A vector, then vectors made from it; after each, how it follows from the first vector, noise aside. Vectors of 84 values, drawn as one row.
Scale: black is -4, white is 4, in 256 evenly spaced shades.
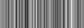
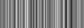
negated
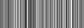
sign-scrambled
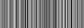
sign-scrambled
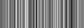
negated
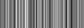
negated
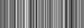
negated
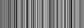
sign-scrambled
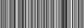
sign-scrambled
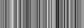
reversed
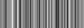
reversed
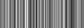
negated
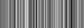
negated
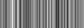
reversed
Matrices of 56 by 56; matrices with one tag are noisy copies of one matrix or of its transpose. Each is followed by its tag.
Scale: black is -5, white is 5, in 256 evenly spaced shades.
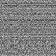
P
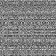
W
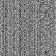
P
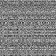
W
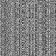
W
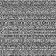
W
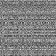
W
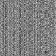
P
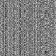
P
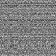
P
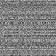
W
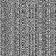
W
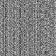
P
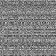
W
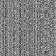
P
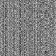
P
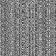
W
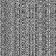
W
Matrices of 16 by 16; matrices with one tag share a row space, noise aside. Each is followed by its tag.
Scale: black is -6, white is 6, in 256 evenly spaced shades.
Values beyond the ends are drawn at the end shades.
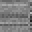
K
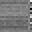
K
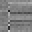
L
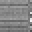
K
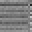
K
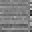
K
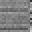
K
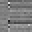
L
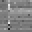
L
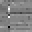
L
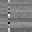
L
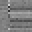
L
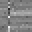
L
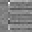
L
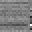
K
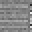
K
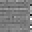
K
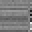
K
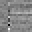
L
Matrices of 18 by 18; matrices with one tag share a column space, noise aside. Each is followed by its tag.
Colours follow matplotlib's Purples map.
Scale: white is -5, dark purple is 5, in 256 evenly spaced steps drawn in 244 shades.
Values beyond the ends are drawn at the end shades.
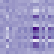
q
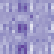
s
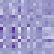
q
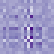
q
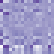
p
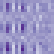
s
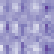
s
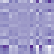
p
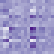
q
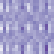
s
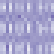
s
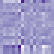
p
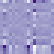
p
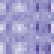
s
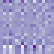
p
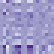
p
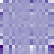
p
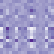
q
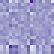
p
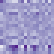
p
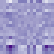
p
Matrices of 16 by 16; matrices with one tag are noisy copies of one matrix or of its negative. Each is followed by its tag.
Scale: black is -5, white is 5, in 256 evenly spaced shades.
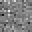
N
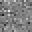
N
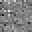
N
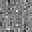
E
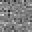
N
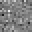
N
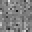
E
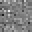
N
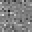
N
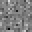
E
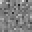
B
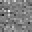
N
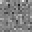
B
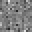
E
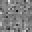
E
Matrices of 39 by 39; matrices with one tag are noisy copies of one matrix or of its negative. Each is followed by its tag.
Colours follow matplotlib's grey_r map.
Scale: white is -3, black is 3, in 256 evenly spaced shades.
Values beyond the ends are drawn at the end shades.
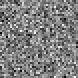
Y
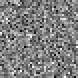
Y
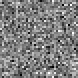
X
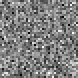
X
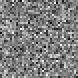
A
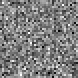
X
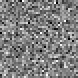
A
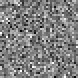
Y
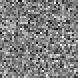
A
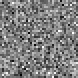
X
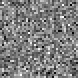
X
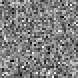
X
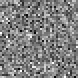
Y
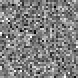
Y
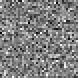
A
